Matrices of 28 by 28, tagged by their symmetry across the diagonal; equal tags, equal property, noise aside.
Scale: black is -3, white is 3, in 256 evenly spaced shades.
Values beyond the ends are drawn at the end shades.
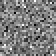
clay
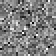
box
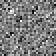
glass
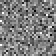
clay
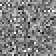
clay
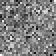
glass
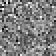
box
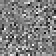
box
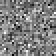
box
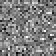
clay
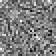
glass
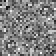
glass
